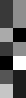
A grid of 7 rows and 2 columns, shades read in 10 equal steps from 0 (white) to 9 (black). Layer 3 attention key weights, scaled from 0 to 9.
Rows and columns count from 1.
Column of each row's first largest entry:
1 1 2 1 1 2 2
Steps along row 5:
down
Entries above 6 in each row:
1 1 1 1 1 1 1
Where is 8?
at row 6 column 2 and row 7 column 2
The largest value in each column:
9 9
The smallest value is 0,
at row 5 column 2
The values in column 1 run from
2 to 9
